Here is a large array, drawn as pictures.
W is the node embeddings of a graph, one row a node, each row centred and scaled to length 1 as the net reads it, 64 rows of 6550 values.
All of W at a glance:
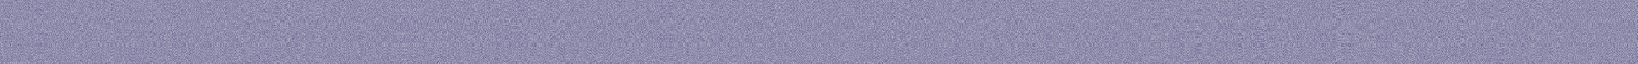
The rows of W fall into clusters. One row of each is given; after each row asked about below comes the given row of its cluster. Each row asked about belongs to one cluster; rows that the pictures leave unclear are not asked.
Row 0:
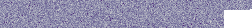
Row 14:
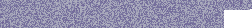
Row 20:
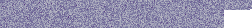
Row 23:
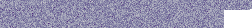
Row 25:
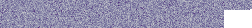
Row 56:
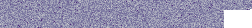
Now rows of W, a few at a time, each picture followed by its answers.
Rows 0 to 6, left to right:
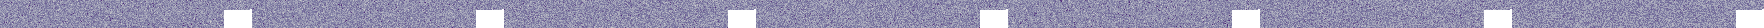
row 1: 23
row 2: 56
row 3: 14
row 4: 0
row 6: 56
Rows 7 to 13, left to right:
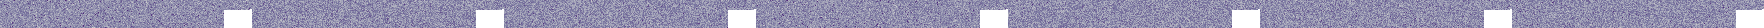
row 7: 0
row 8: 25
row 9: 14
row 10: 14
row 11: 20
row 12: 25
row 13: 56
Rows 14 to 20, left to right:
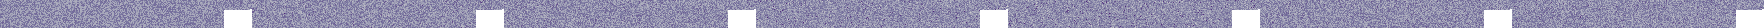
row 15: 23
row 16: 56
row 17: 56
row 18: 0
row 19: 0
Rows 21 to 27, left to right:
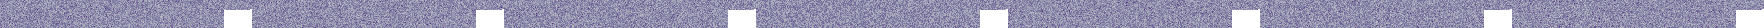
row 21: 20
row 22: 20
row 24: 23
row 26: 23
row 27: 56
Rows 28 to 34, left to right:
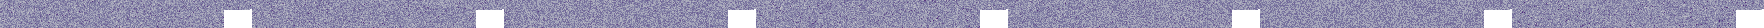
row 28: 23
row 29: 56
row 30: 25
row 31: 20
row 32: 20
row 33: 14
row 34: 14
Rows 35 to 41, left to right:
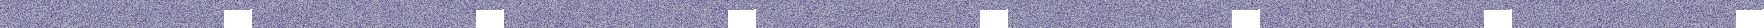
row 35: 56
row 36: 20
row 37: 20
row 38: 56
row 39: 56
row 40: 0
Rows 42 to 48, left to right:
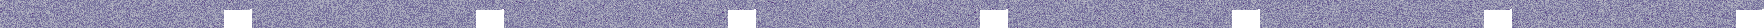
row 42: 23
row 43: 14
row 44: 14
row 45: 14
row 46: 14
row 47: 56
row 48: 25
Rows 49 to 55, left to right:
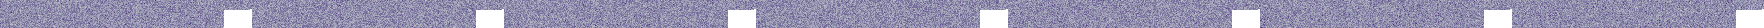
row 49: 14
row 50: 20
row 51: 25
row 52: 14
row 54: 25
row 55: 0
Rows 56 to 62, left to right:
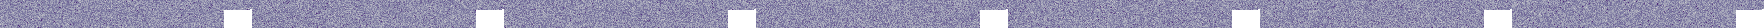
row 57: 20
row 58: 56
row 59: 14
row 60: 25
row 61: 20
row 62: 23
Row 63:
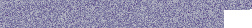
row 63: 23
